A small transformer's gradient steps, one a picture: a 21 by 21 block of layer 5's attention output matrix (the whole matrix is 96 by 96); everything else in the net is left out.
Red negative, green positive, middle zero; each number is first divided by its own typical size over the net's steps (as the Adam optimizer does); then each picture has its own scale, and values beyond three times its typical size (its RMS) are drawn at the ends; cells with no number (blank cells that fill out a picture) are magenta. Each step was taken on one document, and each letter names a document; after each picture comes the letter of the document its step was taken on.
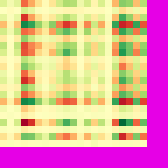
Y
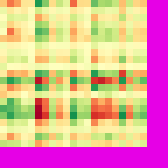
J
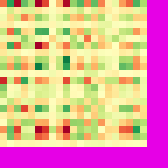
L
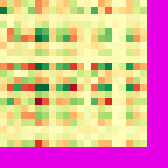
L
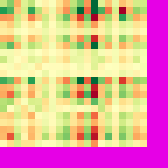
L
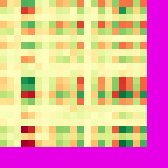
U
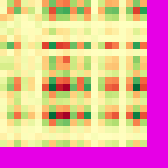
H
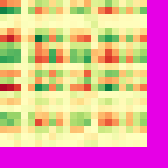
J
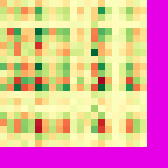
L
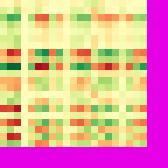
J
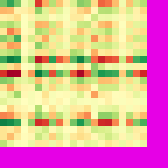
J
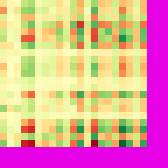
U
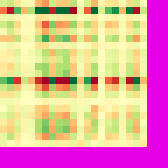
H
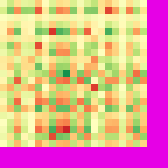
L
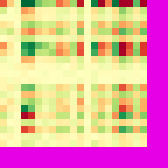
U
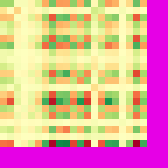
H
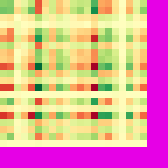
L
